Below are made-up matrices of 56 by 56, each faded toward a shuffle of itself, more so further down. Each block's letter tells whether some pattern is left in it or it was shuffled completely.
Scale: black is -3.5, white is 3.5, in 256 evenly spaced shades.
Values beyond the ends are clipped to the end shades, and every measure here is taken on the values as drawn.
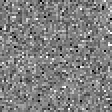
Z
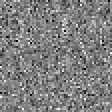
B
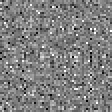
B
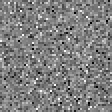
Z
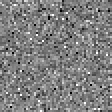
Z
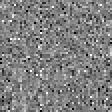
B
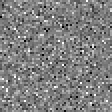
Z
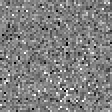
B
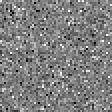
Z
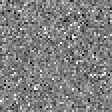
Z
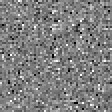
B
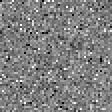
Z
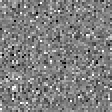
B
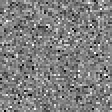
Z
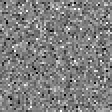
Z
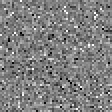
B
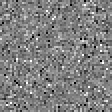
B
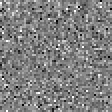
B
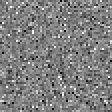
B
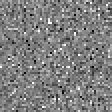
B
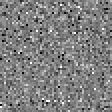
B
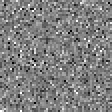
B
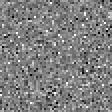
B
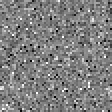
Z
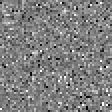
Z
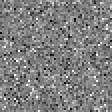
Z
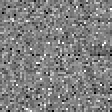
B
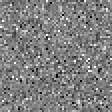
Z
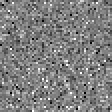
B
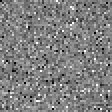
Z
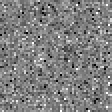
B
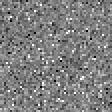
Z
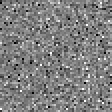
B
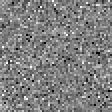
Z
